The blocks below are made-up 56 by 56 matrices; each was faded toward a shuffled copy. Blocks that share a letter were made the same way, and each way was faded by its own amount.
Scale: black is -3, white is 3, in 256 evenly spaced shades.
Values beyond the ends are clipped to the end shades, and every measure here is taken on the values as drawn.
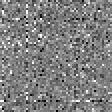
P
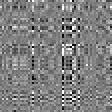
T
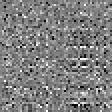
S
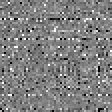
S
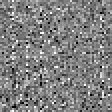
P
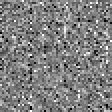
P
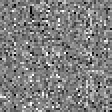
P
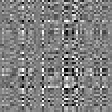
T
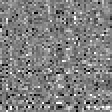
S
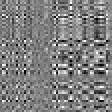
T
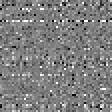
S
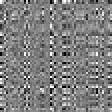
T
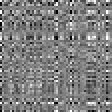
T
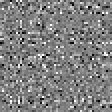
S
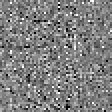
P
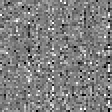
P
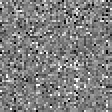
P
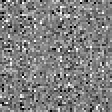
P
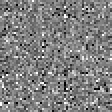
P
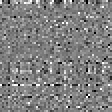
S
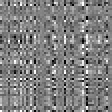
T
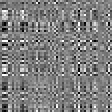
T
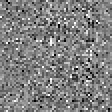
P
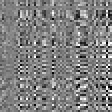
T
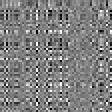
T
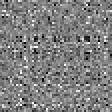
S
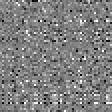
S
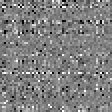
S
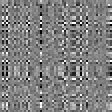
T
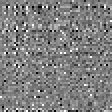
S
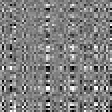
T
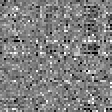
S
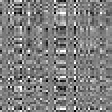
T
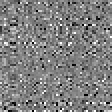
S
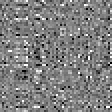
S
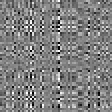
T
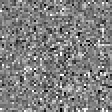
P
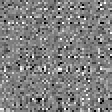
S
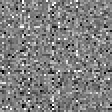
P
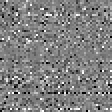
S
